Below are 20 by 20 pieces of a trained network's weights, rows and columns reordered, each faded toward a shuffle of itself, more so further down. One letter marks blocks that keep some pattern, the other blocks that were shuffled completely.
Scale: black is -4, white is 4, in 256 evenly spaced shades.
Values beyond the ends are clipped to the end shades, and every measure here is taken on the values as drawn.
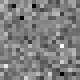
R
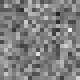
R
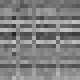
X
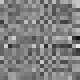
X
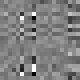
X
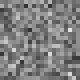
R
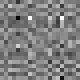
X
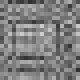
X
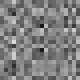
X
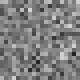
R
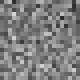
R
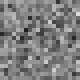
R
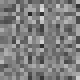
X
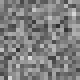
R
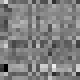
X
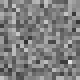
R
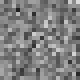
R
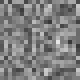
X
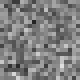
R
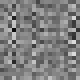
X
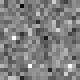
R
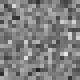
R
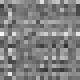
X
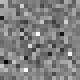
R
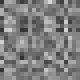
X
